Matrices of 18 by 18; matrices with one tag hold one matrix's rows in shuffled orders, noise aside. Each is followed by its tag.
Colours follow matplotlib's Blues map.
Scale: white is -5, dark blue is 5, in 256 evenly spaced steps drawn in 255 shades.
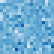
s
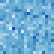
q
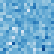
q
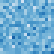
q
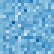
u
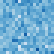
u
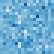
u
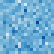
u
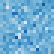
u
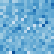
q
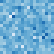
q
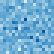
u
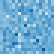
u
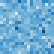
s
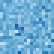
s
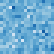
q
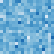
s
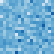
s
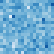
q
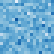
s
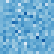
u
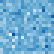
q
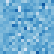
u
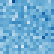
q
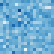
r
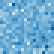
q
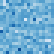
r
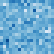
r
